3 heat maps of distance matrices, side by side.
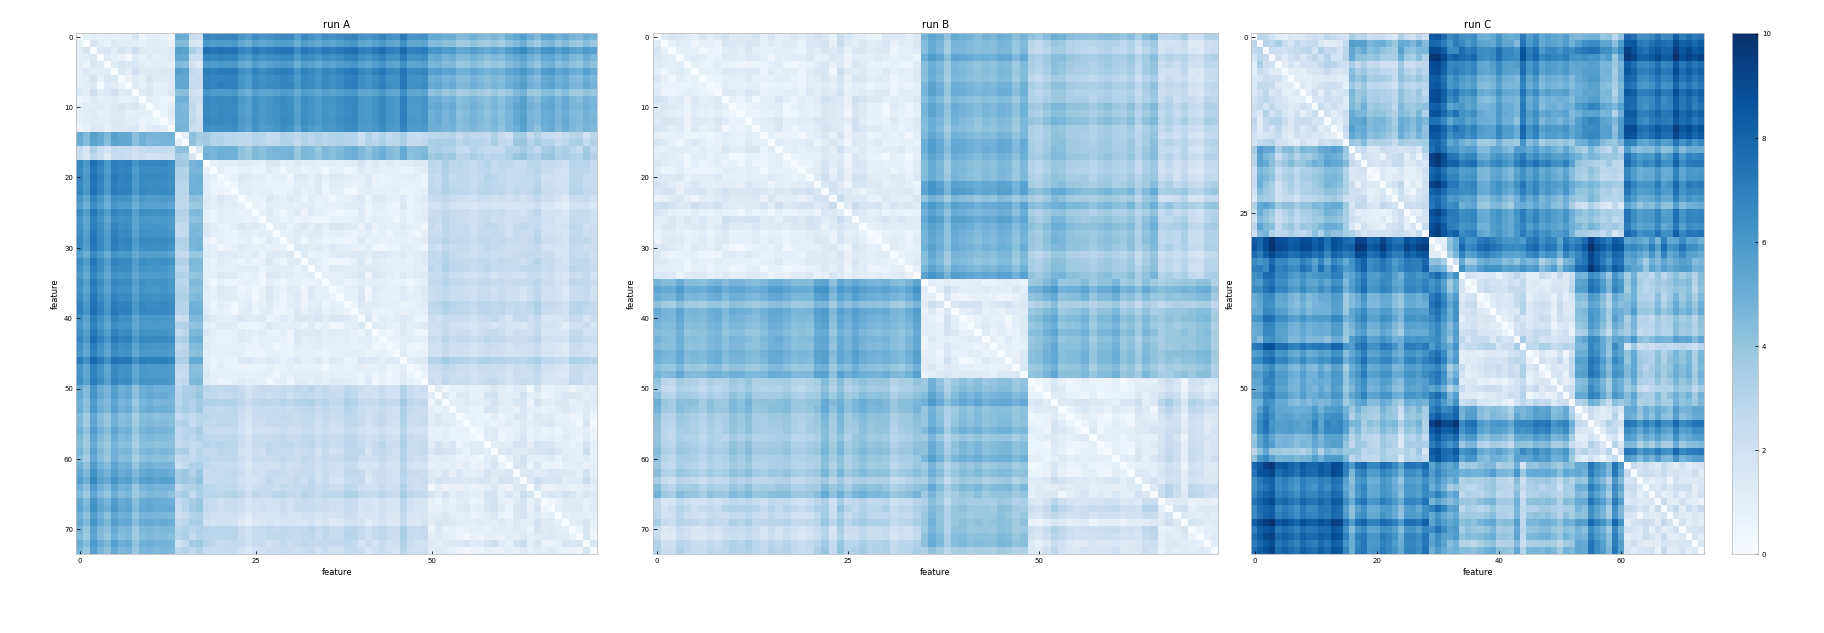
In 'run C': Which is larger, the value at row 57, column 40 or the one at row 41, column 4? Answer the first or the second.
the second
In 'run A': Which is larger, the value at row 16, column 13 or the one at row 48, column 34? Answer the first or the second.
the first
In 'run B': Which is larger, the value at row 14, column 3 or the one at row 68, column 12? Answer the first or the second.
the second
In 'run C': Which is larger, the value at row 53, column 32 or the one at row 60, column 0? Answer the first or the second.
the first
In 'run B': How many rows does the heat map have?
74
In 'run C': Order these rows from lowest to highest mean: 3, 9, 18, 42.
42, 9, 18, 3
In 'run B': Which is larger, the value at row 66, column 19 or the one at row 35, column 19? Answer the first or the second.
the second
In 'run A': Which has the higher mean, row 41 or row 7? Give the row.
7
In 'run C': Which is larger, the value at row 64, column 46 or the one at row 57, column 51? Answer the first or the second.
the second
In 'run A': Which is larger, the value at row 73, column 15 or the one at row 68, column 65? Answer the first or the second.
the first
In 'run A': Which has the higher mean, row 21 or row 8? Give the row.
8
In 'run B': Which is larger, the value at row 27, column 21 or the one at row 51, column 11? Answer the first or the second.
the second
